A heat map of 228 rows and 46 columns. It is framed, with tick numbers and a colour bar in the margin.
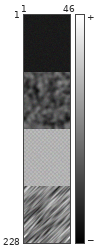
The table splits into 4 rows of 1 panel. Panel 1,1: very low, flat. Panel 2,1: low, blotchy. Panel 3,1: high, checkered, faint in contrast. Panel 4,1: middling, slanting up to the right, strong in contrast.
